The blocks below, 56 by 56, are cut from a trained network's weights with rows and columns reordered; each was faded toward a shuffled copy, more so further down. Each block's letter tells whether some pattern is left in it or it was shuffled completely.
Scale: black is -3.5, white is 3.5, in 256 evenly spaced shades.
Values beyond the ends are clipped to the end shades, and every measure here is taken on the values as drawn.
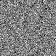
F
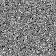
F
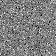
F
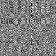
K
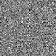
K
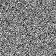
F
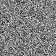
F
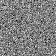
F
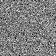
F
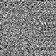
K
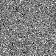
F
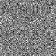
K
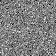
F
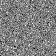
F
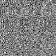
K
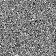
F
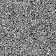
F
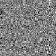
K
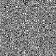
K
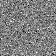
F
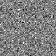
K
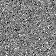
F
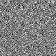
K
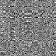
K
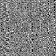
K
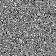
F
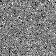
F
